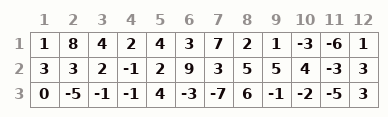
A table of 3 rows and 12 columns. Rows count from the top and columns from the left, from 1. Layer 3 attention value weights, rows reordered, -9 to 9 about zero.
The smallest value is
-7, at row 3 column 7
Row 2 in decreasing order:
9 5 5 4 3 3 3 3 2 2 -1 -3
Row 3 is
0 -5 -1 -1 4 -3 -7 6 -1 -2 -5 3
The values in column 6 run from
-3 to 9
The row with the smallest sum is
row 3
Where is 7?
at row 1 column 7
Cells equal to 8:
1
